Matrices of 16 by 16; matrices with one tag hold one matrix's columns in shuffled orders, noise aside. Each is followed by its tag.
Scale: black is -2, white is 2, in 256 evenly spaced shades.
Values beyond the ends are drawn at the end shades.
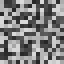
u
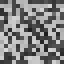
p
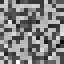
p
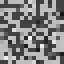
u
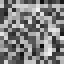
p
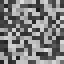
u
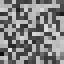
p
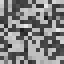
u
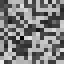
u
